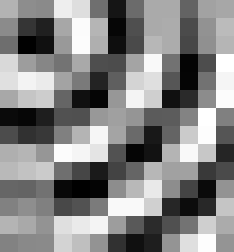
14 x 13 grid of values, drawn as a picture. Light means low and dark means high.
Overall the values sit about 50% of the way up the scale. No overall slope runs across the table. No single row or column stands out from its neighbours. Rings spread out from the top left. Neither half mirrors the other. The field is checkered.
